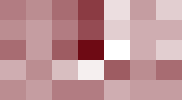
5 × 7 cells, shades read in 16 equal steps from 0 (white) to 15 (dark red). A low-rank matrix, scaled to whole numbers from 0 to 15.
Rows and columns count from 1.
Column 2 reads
7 6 6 7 6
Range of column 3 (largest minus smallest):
6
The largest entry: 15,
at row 3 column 4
